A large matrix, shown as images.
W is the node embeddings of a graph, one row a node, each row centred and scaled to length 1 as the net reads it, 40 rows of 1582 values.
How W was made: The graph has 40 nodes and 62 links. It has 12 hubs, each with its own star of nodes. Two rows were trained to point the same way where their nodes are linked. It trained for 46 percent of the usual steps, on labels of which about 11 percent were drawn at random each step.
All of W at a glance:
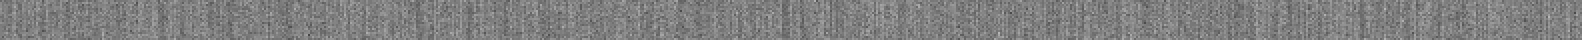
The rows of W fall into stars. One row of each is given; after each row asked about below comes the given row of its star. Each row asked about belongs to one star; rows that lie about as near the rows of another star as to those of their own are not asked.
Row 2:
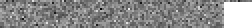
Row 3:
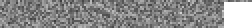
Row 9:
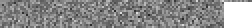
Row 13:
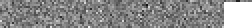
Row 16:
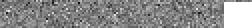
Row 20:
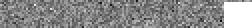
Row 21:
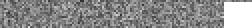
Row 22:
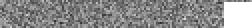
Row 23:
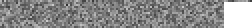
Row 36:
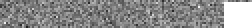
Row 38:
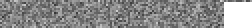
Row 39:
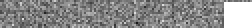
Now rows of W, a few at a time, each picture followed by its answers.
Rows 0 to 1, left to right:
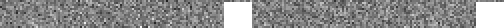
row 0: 36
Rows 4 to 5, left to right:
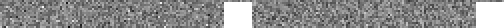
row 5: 21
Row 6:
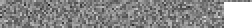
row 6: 9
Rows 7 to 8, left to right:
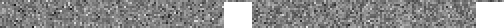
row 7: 16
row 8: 38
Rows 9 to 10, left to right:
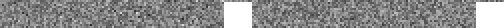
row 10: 2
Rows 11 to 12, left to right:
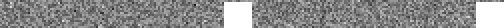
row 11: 3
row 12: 13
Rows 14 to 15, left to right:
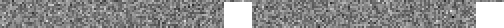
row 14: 20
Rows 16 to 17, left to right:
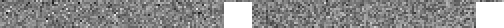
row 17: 39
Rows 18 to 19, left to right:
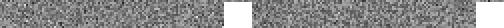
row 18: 22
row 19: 3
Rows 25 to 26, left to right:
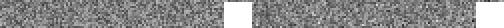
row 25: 16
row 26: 39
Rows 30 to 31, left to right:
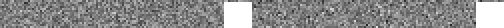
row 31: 16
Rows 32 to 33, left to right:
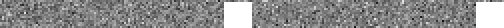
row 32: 23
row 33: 36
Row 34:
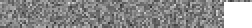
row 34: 36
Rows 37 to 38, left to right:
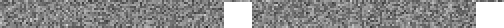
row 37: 20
